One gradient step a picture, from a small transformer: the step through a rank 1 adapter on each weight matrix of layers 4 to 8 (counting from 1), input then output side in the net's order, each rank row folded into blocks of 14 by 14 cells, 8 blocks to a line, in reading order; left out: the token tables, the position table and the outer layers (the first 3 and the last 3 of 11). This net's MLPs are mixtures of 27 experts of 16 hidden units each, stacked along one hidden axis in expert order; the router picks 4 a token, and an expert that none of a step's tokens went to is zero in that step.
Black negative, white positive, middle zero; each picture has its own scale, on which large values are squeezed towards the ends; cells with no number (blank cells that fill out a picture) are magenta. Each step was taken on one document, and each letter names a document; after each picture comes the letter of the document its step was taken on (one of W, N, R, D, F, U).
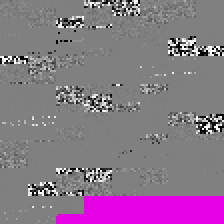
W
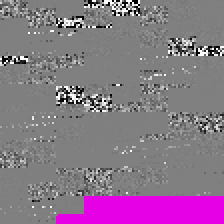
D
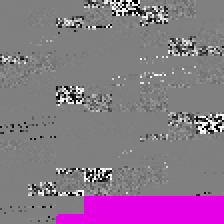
D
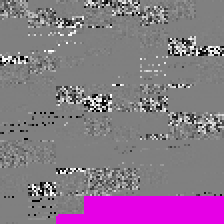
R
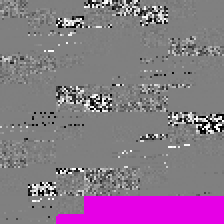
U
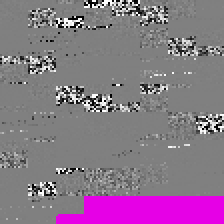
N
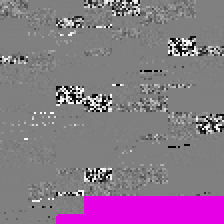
U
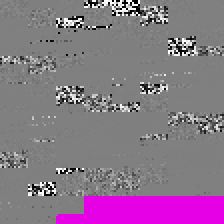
N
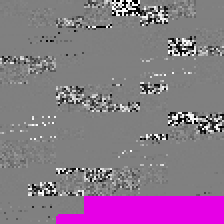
N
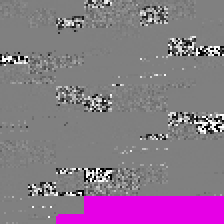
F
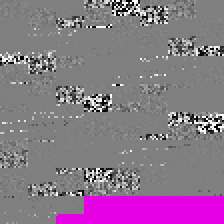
F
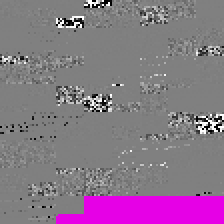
R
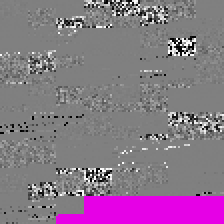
R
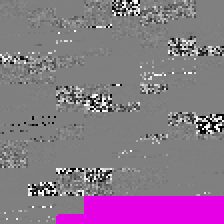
W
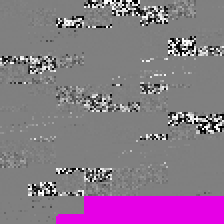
N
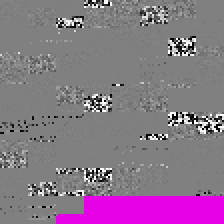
R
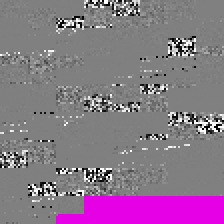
F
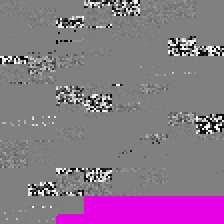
W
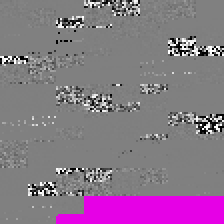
W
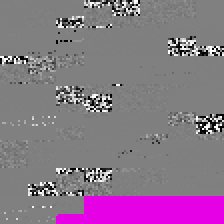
W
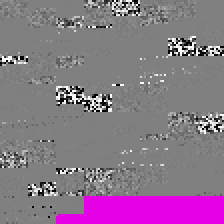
F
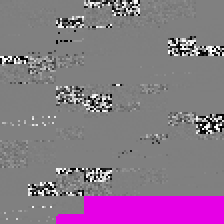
W
